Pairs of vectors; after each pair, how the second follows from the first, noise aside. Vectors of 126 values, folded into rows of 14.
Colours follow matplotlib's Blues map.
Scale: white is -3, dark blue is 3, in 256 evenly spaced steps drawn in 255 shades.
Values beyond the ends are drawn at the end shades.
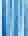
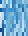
sign-scrambled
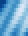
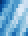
copied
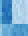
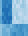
copied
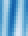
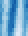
copied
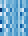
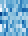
sign-scrambled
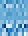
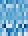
copied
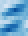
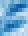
reversed
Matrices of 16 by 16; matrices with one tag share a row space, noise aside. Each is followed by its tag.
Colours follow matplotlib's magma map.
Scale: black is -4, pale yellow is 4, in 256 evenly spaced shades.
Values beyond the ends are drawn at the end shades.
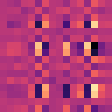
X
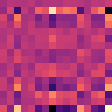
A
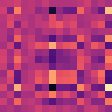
A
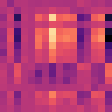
A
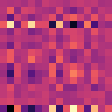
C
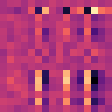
X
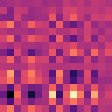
C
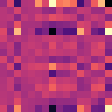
A
